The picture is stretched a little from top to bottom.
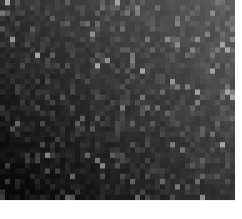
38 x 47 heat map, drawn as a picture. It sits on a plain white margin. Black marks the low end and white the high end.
Ninth with the lowest average: bottom left. Slope: up to the top right. Stripes: none. Mirror symmetry: none. Average level on the scale: 20%.
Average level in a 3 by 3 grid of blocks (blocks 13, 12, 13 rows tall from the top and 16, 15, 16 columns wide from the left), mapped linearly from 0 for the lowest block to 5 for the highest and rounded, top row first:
245
134
013
